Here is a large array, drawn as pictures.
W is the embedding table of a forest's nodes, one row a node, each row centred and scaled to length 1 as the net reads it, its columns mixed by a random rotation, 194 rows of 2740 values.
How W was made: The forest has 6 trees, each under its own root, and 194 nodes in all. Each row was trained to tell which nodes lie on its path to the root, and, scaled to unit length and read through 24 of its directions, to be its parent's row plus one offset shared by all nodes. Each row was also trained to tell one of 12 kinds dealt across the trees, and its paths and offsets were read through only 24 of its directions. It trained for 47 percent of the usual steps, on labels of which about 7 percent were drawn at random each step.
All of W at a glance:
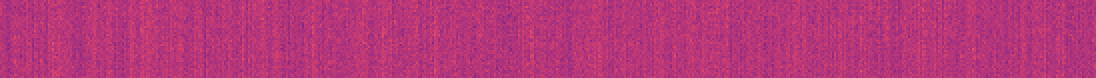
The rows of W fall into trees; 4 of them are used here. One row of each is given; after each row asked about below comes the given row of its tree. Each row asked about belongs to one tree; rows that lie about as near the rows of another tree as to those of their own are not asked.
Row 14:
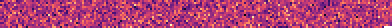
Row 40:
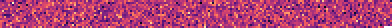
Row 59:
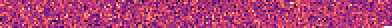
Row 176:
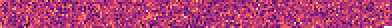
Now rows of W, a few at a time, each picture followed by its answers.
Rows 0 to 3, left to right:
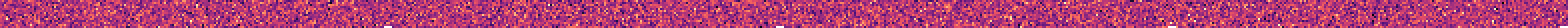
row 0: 176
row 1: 14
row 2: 40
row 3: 40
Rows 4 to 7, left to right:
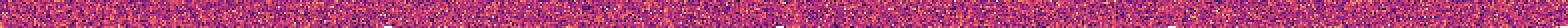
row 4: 176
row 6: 40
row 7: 176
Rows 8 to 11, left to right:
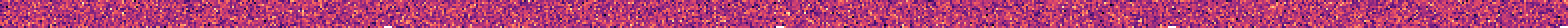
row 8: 14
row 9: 14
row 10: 59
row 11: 40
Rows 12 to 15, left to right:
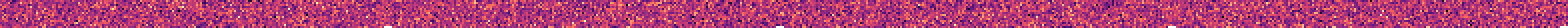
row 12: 176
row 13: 14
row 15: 14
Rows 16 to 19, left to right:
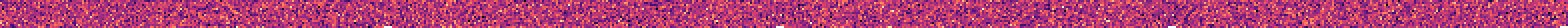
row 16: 14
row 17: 176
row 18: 176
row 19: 176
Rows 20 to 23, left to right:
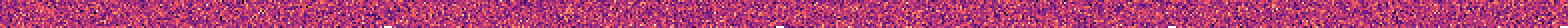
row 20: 176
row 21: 14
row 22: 14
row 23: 176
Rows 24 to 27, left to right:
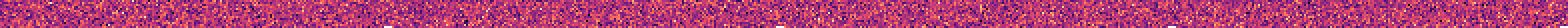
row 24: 40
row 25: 40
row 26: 176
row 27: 59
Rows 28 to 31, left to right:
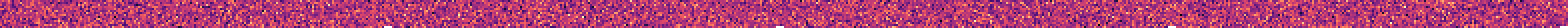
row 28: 176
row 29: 40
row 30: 14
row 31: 40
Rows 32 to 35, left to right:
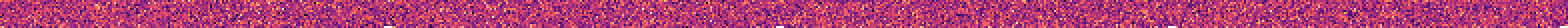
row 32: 176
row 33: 176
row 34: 40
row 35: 40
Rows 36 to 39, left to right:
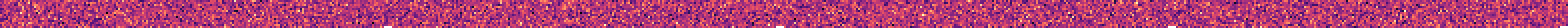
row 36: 59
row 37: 176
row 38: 176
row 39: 176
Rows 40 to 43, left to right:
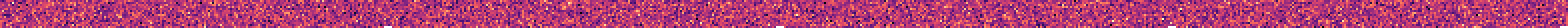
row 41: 176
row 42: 40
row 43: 40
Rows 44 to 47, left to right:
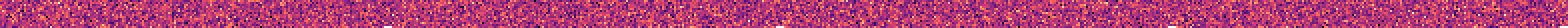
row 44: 40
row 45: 59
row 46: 176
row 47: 176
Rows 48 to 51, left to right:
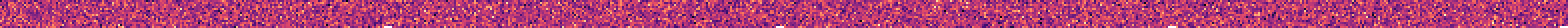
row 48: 14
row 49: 14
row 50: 176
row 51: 40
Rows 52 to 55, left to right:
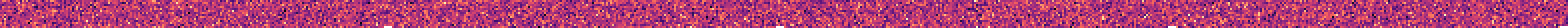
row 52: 176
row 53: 40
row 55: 40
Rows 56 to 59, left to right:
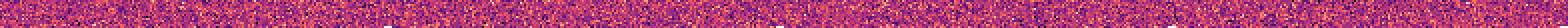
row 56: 176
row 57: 40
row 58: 40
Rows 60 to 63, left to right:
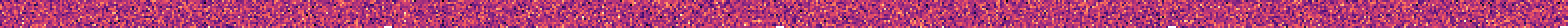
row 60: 59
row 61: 40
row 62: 176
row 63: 14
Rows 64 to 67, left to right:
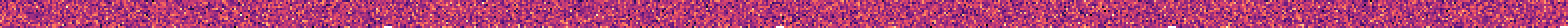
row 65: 14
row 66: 176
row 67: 14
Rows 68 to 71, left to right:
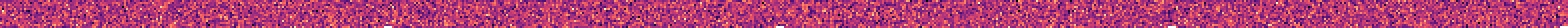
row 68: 40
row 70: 59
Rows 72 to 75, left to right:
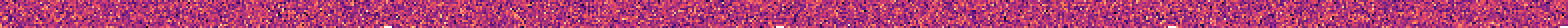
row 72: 176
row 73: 14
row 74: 176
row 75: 176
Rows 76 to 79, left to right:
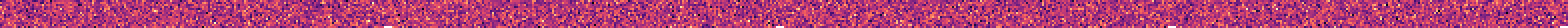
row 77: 59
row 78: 14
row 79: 176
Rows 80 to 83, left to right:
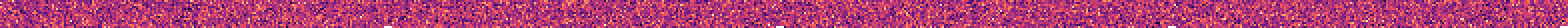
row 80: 40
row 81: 176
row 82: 14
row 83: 59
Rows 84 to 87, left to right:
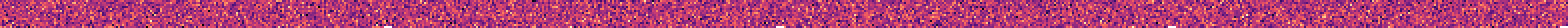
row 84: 59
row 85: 59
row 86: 14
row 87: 14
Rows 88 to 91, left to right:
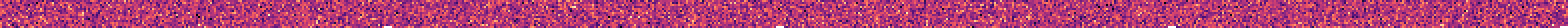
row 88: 40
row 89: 176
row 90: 14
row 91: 14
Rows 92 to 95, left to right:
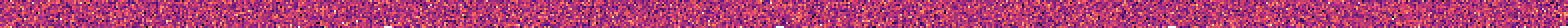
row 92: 59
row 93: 14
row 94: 40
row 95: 14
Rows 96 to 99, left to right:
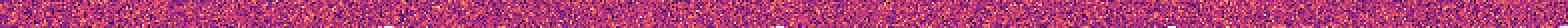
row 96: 40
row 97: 176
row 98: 40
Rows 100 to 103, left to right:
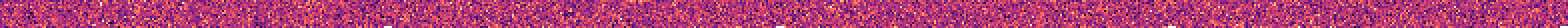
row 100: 40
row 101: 40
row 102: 176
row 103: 176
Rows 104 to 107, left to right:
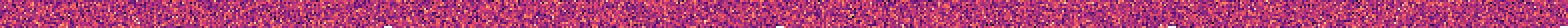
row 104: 176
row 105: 40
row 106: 59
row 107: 40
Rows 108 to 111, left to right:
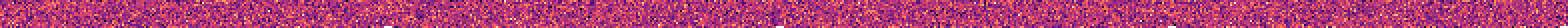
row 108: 14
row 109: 40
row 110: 14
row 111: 14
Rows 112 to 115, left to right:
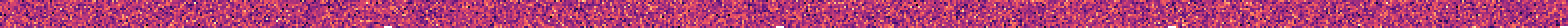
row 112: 14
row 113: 40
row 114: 40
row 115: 40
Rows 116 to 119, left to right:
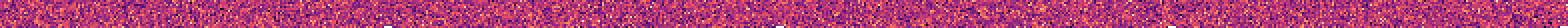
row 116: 176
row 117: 40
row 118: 176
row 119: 14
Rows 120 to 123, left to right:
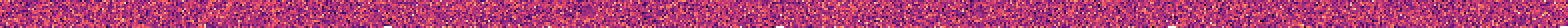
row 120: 40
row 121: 14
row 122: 14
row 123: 14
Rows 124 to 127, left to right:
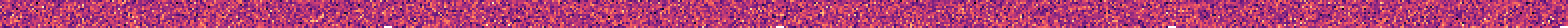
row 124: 40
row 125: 14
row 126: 14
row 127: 40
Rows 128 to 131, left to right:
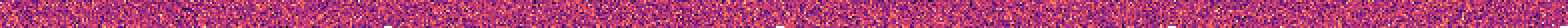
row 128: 40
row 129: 176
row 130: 59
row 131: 59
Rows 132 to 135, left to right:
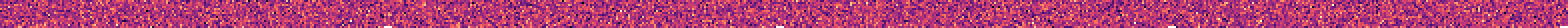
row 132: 14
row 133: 176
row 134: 14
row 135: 40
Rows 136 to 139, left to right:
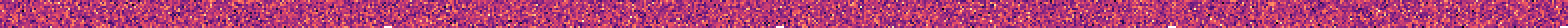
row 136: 40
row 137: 59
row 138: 14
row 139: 176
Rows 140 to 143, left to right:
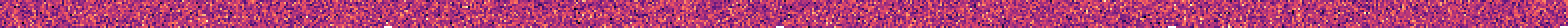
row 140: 40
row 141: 59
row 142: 14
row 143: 14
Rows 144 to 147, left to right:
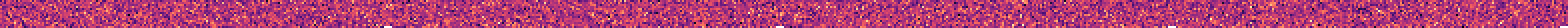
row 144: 14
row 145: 14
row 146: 40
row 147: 176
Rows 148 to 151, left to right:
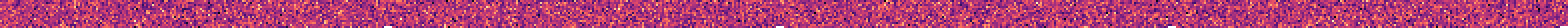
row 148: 176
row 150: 40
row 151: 40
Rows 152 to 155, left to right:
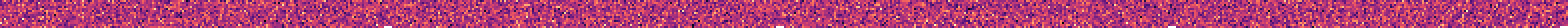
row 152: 14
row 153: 14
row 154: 59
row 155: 14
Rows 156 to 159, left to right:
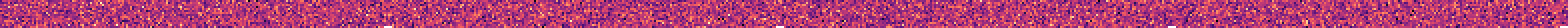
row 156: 14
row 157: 176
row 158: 14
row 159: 176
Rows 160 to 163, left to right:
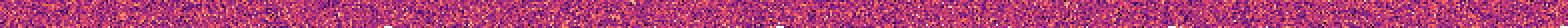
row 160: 14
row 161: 40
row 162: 40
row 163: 176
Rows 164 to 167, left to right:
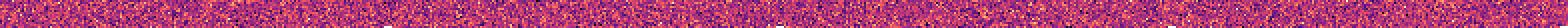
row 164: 40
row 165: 59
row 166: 176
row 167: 40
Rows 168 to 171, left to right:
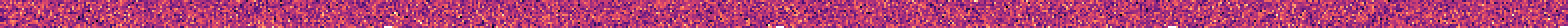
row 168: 59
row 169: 59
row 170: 40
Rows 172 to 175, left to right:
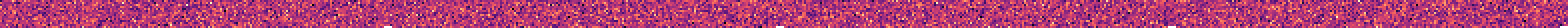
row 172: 14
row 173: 14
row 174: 40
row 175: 40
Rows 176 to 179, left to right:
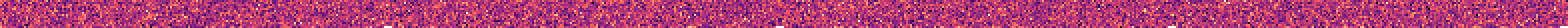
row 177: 40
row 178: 14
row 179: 40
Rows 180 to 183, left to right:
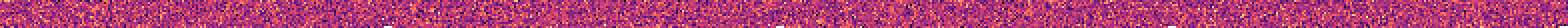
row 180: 40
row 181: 59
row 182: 176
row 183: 59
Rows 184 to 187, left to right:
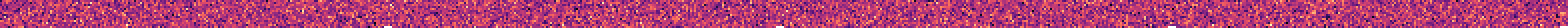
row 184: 14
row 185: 14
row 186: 40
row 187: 40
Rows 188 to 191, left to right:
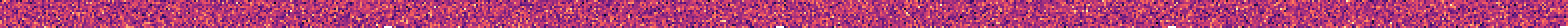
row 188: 14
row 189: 14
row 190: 14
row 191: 40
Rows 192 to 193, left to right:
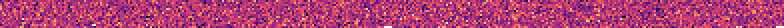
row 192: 59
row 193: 14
